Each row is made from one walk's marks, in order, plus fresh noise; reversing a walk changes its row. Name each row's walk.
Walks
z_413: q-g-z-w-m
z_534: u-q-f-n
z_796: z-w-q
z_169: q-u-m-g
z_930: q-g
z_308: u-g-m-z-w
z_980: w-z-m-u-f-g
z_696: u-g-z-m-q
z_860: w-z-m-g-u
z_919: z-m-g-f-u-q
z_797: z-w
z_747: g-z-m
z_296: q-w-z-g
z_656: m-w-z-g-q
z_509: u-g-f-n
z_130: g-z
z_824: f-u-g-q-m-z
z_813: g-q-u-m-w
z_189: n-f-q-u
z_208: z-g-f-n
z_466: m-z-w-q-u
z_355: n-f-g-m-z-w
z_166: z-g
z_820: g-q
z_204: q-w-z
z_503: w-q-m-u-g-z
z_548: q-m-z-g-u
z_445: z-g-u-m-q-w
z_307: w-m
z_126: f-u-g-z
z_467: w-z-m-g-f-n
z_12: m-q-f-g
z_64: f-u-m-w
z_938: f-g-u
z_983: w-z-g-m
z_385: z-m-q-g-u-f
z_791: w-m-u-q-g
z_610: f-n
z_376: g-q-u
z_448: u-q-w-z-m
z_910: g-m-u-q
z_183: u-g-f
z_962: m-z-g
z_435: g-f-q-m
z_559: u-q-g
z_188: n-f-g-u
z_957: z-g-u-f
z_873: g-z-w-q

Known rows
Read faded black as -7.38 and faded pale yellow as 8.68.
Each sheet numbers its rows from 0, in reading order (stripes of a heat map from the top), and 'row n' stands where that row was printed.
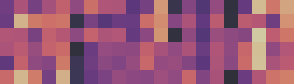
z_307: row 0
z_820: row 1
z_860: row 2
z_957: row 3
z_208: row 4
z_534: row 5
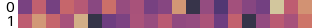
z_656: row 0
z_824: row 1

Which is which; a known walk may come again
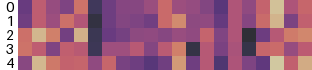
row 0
z_208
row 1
z_130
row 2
z_534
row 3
z_308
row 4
z_204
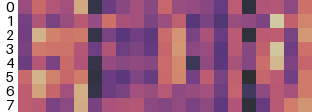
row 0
z_938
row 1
z_467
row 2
z_820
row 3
z_873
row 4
z_747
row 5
z_376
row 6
z_824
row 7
z_64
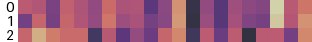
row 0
z_860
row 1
z_656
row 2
z_813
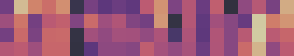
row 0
z_930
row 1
z_466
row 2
z_919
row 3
z_957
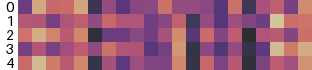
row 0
z_435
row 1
z_980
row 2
z_559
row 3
z_307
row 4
z_169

